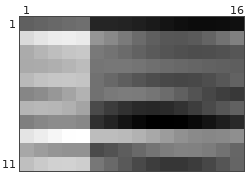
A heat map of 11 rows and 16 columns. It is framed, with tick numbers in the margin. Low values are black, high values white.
Ninth with the highest average: bottom left. Grain: streaks across. Seam: vertical, 30% of the way across, the left part higher.
